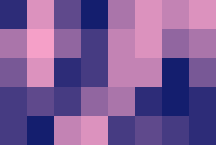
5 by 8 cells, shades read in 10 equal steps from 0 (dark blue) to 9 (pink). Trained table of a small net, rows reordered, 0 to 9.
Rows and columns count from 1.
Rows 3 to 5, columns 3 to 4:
1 2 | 2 5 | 7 8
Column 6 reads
8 8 7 1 3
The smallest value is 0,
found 4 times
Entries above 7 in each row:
3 2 1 0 1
